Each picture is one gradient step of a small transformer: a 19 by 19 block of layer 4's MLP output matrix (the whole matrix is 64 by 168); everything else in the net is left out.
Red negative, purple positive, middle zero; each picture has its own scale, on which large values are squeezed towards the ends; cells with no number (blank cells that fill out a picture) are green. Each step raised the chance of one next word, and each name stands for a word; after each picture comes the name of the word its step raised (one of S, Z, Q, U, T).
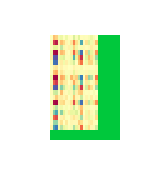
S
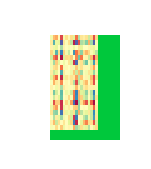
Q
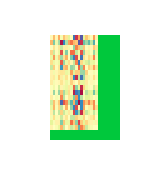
Q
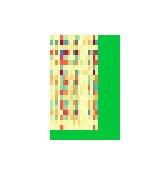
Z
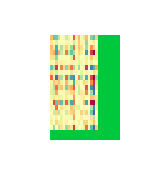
S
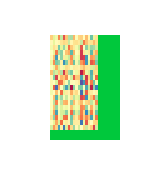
S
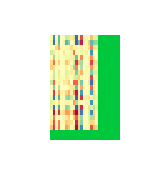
Z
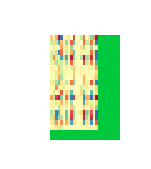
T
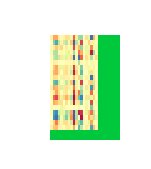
T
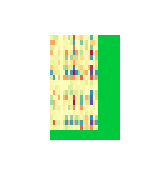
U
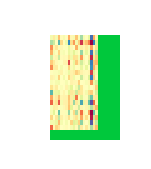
Q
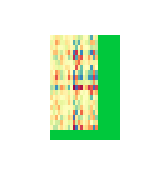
S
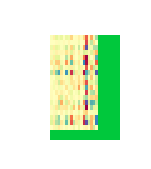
U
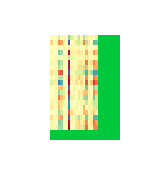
Z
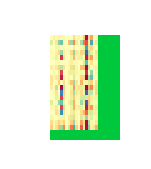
Z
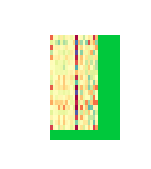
Q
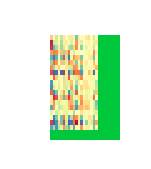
U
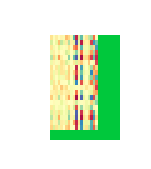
T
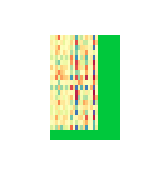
S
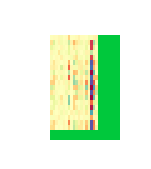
Z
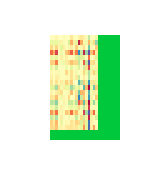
Z
